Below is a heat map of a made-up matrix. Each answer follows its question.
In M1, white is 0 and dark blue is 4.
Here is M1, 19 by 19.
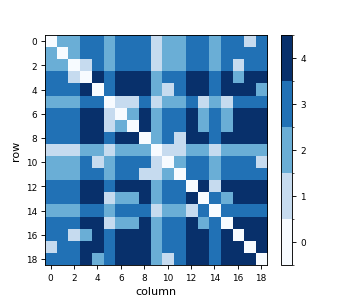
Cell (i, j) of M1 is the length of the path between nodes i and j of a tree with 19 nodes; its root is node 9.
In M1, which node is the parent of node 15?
5
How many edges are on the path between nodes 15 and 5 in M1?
1
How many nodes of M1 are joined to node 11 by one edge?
2
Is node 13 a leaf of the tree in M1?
yes
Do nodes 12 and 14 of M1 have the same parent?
no
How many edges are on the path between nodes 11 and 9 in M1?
1
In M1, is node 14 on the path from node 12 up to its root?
yes
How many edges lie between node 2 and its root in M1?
1
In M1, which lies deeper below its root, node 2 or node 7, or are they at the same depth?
node 7
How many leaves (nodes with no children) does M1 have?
12
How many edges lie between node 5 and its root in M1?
1
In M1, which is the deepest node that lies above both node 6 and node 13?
5
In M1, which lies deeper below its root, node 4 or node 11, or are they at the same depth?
node 4
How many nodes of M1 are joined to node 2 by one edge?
3
